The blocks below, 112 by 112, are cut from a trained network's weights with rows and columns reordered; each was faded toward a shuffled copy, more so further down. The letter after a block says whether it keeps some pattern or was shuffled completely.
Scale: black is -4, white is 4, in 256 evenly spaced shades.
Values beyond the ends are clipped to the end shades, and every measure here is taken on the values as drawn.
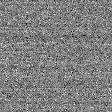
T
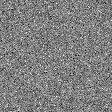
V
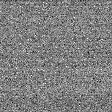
T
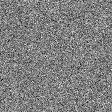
V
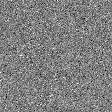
V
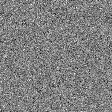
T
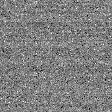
T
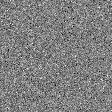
V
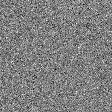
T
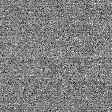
T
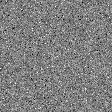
V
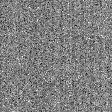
T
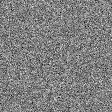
V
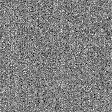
T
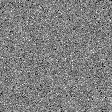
V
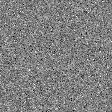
V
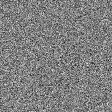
T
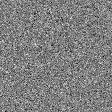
V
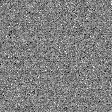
T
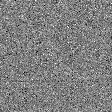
V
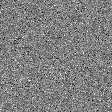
V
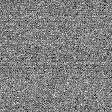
T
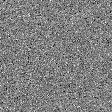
V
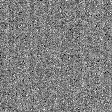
T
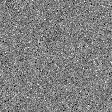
V
